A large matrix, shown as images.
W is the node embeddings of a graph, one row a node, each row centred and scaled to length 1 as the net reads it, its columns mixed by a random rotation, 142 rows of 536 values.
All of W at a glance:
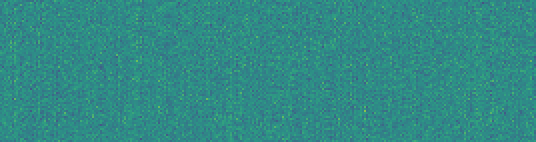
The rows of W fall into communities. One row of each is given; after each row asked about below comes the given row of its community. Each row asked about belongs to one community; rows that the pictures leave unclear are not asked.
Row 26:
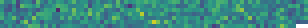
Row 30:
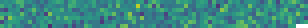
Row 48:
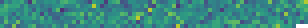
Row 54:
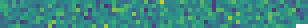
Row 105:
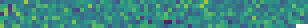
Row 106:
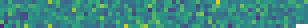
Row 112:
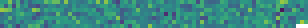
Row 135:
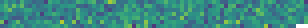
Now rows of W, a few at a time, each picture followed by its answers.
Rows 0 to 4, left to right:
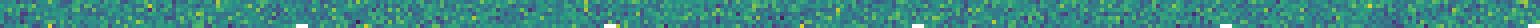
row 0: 106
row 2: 30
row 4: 30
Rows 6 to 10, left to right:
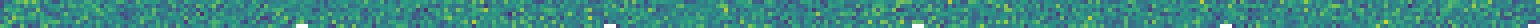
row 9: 48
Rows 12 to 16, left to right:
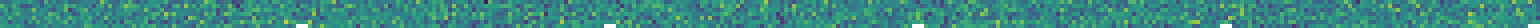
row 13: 105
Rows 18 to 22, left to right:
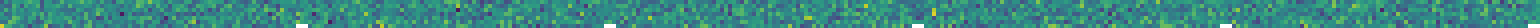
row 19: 106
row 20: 54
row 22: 105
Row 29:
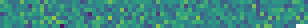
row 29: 112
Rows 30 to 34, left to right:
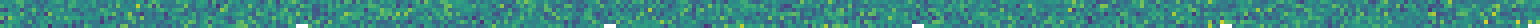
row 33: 106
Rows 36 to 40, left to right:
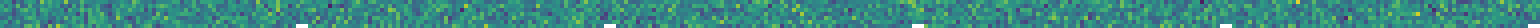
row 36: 112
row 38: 106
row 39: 30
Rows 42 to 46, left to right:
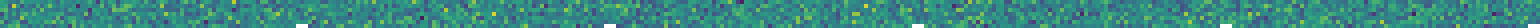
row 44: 54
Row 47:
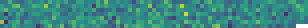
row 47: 106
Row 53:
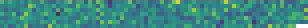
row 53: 26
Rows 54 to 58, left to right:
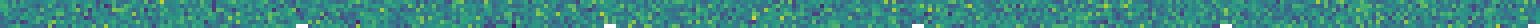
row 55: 106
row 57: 105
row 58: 135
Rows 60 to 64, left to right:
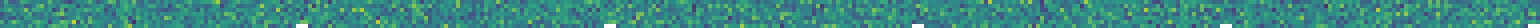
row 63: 112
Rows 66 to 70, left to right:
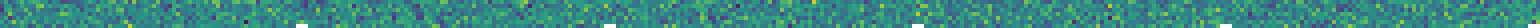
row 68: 30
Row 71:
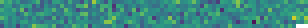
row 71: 26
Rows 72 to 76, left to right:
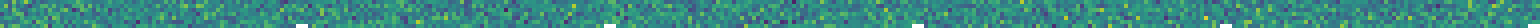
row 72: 105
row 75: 112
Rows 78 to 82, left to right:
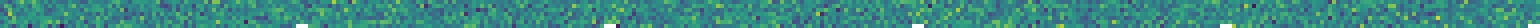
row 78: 30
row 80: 106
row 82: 105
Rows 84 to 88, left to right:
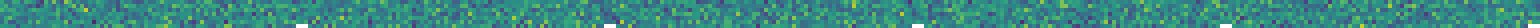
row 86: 48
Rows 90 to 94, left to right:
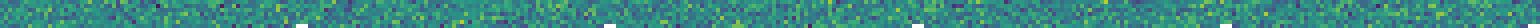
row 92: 30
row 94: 105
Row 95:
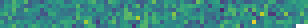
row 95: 135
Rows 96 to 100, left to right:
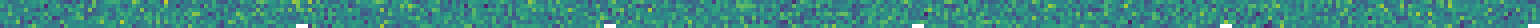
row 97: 26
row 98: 105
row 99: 105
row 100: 106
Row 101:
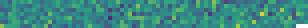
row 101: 30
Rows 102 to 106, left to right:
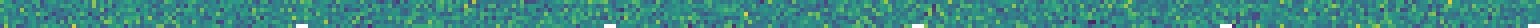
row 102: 135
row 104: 30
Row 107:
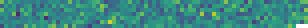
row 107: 26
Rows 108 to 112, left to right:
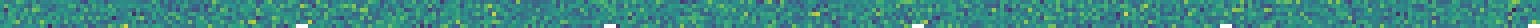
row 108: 30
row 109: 106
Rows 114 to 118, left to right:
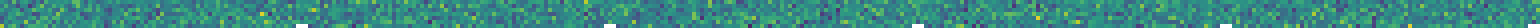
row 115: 112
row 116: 135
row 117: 26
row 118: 48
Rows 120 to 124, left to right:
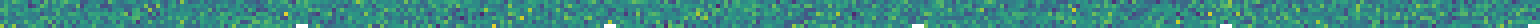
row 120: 48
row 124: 105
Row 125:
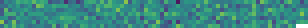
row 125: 105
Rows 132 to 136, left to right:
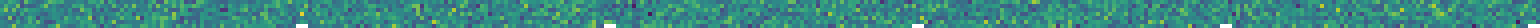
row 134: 26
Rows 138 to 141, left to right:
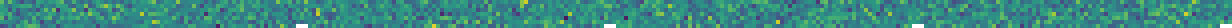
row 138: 26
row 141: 135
